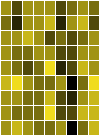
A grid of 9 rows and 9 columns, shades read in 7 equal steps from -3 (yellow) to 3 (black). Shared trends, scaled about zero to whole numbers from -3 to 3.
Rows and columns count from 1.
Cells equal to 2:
4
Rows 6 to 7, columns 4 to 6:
0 0 -1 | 0 -2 1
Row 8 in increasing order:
-3 -2 -2 -1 0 0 0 1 1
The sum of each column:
-9 -4 -5 -4 -11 6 11 -9 -11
